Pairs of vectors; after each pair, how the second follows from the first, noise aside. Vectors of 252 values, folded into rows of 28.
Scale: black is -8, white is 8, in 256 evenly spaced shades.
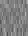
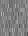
shuffled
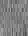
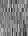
scaled up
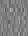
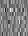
scaled up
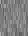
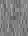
shuffled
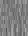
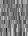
scaled up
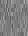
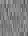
sign-scrambled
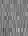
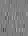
partly zeroed
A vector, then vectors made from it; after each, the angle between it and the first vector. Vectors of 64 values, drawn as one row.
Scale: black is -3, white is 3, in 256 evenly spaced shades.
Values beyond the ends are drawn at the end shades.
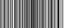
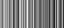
partly opposed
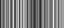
partly aligned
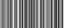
partly aligned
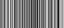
nearly parallel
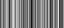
orthogonal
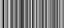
orthogonal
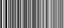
orthogonal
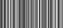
partly aligned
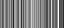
nearly opposite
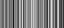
nearly opposite
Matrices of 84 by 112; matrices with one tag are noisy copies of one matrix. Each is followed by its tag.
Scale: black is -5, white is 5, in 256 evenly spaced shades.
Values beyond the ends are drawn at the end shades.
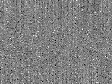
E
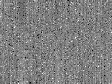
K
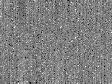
K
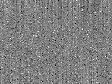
E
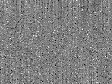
E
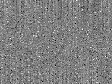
E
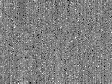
K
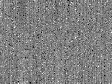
K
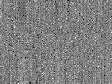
K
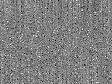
E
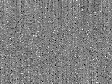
E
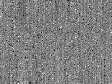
K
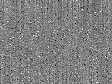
E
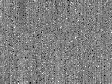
K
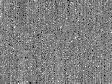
K
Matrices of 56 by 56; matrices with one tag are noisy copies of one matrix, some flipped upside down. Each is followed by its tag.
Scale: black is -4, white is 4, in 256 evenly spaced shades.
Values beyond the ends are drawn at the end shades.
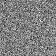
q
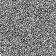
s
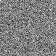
s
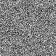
s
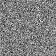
q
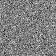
q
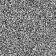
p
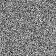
q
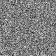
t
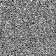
t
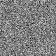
t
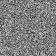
t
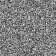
p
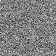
s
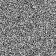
p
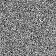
q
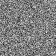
p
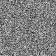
t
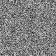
t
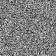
t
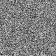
t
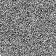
s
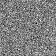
q
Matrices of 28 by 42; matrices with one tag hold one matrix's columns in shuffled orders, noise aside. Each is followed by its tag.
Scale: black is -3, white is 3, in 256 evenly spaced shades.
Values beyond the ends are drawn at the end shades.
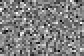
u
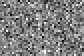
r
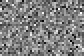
u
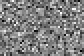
u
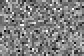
u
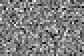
u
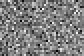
u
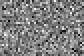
u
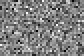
u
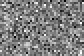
r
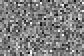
r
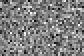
u
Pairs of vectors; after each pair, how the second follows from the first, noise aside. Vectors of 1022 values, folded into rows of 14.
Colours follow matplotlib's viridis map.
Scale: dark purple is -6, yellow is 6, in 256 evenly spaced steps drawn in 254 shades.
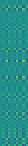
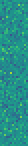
shuffled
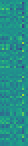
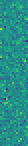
shuffled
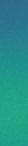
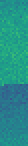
wrapped around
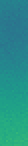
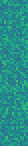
shuffled
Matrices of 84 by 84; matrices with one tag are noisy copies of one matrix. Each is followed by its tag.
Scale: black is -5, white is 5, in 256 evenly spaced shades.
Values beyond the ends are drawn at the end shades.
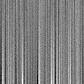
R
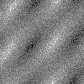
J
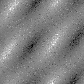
J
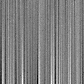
R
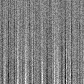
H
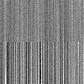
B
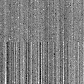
B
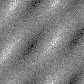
J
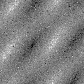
J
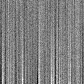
R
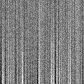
R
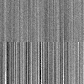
B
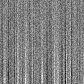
H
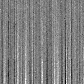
H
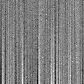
R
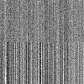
B
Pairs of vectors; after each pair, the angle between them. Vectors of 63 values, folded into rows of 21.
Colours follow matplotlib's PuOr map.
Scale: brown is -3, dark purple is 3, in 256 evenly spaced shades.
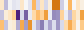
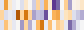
nearly opposite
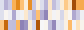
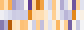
partly opposed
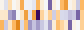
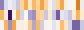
orthogonal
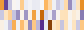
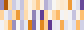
nearly opposite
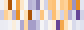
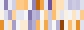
orthogonal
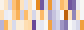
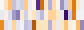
nearly opposite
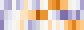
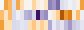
nearly opposite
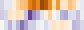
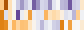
partly opposed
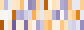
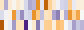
nearly parallel
